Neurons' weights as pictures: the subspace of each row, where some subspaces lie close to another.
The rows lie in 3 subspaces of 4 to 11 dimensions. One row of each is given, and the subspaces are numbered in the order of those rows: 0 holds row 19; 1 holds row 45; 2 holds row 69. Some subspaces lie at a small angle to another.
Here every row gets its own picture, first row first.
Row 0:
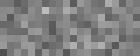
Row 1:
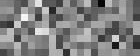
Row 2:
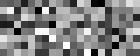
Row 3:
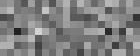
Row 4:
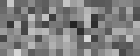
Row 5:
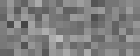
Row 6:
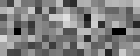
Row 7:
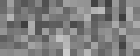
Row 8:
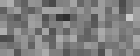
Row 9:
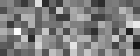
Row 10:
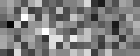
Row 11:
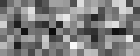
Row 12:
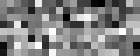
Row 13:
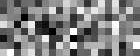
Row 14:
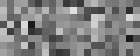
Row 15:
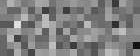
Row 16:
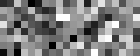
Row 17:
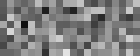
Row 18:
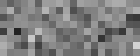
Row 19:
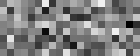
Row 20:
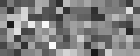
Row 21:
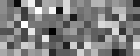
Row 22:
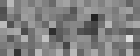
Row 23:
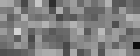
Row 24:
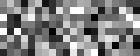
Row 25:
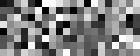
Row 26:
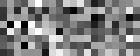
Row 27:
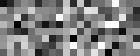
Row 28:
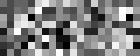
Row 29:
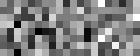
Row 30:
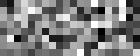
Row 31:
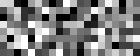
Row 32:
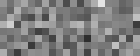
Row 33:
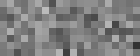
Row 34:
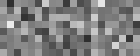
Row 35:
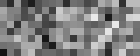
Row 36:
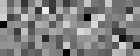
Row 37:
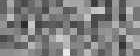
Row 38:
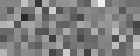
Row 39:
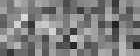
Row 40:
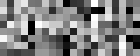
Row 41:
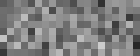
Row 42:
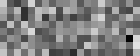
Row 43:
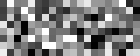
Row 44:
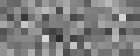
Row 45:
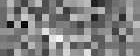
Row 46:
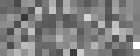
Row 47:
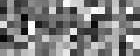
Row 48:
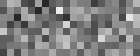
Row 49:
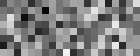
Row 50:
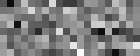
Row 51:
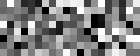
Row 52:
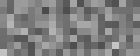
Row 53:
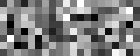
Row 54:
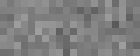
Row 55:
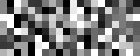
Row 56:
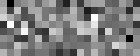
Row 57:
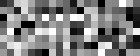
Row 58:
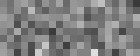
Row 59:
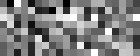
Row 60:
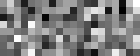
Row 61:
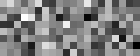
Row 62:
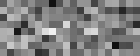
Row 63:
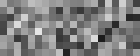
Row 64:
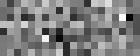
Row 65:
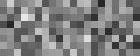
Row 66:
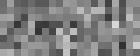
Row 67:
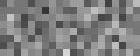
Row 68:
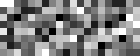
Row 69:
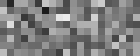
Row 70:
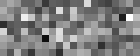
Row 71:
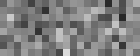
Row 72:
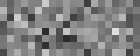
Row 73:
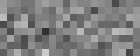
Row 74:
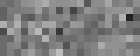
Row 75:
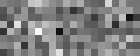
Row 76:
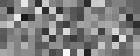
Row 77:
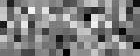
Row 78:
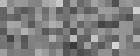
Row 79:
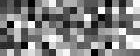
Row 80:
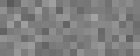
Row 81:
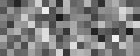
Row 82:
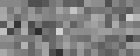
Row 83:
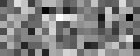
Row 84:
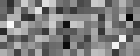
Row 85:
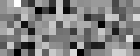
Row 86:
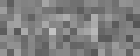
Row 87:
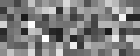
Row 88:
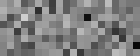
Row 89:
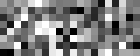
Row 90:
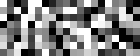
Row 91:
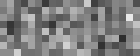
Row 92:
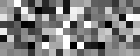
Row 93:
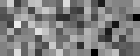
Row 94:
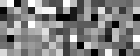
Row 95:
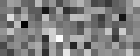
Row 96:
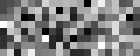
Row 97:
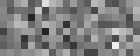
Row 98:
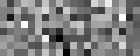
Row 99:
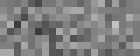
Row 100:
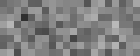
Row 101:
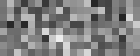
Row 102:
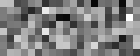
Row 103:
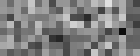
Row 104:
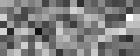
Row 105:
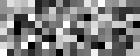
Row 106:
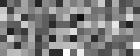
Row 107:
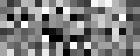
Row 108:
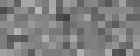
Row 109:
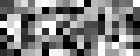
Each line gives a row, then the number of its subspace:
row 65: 2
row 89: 1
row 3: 0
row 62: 0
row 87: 1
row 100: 1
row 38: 0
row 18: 0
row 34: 2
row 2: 0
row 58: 2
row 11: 0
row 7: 1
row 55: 2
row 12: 0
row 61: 2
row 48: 2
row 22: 2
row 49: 1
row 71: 1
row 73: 0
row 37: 1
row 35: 2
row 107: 1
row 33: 2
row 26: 1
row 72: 0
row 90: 2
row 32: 0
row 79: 0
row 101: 1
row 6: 0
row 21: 2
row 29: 0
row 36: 2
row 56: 2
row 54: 1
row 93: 2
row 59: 2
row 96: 1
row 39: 1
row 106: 0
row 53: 0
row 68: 0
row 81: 0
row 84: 2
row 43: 0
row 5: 1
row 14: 1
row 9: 0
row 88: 2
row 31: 0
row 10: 1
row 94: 2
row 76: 0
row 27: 0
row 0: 2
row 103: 0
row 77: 2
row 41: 2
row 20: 0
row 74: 1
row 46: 2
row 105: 0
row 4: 0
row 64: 1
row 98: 1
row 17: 1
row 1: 0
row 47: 1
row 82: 1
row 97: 0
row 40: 1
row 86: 2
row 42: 2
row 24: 0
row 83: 2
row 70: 1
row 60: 2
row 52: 2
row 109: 1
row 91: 1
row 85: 2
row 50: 0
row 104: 0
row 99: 1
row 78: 0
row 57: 0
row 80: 2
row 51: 0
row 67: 1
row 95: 1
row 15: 0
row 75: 1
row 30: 0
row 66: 1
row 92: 2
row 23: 0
